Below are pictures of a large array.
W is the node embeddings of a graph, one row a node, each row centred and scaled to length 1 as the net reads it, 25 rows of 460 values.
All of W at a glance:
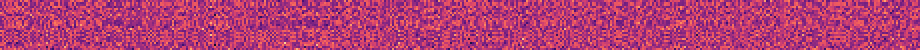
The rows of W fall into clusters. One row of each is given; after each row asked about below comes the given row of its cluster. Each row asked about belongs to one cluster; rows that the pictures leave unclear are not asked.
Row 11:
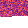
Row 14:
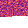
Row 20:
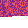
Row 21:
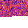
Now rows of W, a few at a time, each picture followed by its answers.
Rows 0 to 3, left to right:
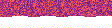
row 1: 20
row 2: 20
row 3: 11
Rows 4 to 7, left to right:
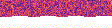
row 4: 14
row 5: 20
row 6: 21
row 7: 21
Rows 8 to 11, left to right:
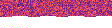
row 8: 14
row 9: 20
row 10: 11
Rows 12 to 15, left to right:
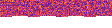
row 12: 11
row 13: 14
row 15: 21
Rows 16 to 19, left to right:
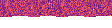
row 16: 20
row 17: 21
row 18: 20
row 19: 11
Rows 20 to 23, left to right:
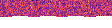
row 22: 21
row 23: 11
